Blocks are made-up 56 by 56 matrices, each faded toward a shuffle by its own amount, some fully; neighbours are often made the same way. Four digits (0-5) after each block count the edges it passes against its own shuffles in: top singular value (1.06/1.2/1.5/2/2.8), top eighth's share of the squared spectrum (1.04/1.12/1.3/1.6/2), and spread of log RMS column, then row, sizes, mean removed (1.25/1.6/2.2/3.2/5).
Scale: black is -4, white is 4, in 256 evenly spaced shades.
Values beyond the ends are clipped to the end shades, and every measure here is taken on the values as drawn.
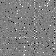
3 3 1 1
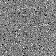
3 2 0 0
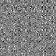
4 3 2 1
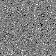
3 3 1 1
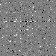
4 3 0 1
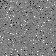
2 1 0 0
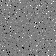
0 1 0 0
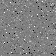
1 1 0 0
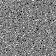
0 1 0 0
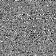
1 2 0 2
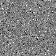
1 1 0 1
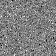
1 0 0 0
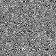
1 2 0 3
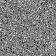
0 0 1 0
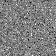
0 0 0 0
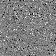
1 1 0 1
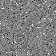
0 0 0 0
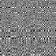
4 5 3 3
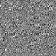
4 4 2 2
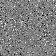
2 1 0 0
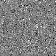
3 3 1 1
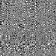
4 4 2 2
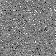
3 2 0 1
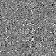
3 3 1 1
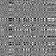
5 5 3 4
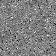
2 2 0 0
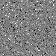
1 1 0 0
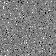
2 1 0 0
